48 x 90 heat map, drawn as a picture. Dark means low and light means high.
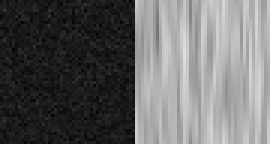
It is made of 1 by 2 panels. Panel 1,1: very low, fine-grained, faint in contrast. Panel 1,2: high, streaked downward.
